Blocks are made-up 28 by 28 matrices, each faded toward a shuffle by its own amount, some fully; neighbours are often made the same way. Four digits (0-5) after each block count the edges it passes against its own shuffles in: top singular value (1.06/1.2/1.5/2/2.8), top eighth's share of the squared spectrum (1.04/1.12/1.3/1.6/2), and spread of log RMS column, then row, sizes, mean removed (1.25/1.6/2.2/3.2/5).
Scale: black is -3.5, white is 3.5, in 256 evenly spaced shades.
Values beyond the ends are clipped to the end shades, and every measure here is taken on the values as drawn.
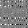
3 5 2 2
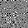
3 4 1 2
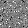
0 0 0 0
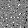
1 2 0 0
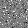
0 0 0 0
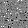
2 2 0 1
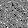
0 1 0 0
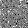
0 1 0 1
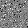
1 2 0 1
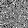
1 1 0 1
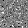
2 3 1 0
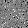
0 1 0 0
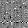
3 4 0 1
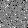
1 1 0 1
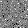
0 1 0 1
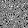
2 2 0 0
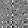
4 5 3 2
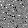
1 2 0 0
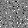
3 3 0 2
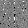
3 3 1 0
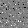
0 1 0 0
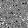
0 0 0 0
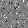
0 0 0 0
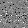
2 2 0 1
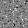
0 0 0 0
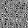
3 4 2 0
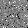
0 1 0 0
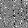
2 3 2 0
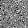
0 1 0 0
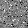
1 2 0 0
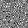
2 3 0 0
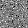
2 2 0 0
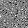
2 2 0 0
